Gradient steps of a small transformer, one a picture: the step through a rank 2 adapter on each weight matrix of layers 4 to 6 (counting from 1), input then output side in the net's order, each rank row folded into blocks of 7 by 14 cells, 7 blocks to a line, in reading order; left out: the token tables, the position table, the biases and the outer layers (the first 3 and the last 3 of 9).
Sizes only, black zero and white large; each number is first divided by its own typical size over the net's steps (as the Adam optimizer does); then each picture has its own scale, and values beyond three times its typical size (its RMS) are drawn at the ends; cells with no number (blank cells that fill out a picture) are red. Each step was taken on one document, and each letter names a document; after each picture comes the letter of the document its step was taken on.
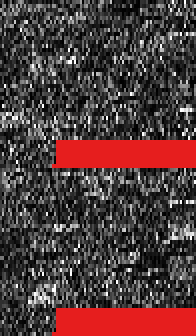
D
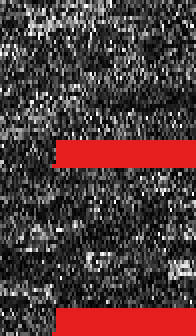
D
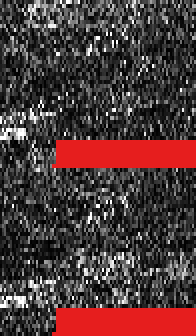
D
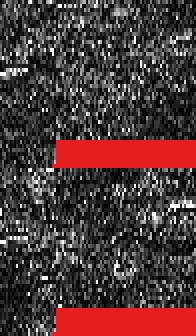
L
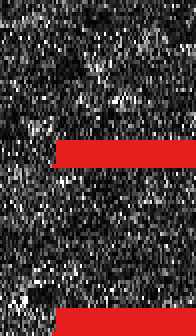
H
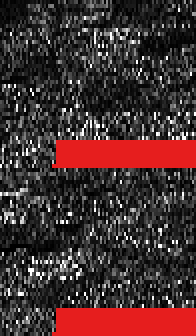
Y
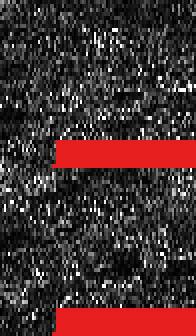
Y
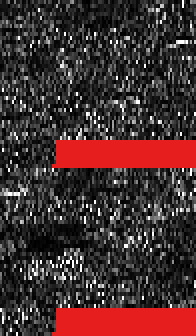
H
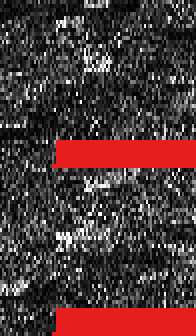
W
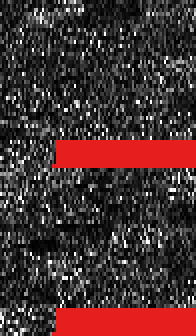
H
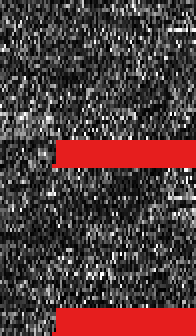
D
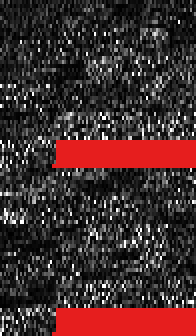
Y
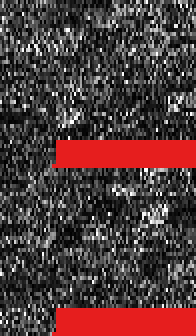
L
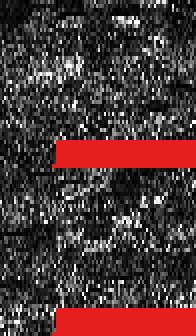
W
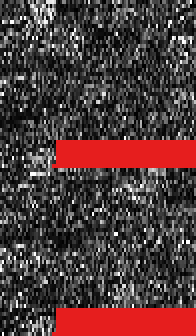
L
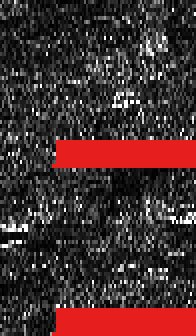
W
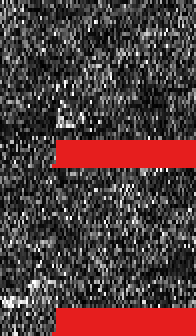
L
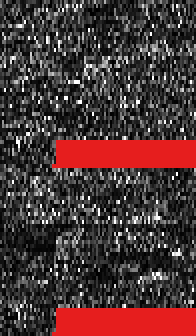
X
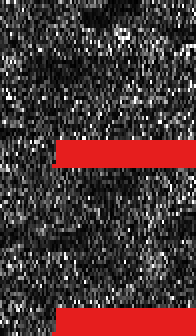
H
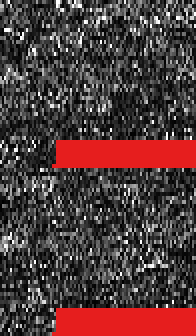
L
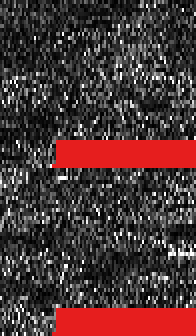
W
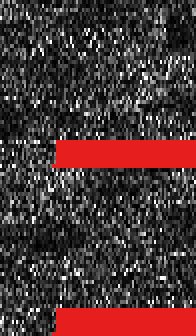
H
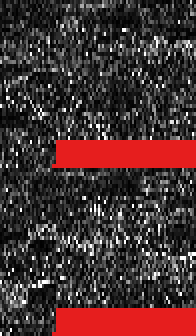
Y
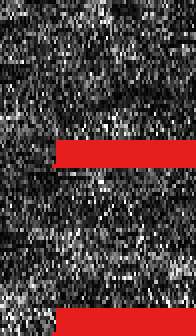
D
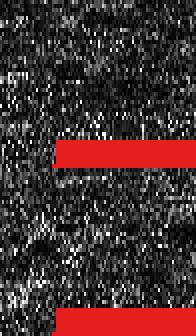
Y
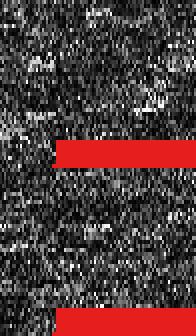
D
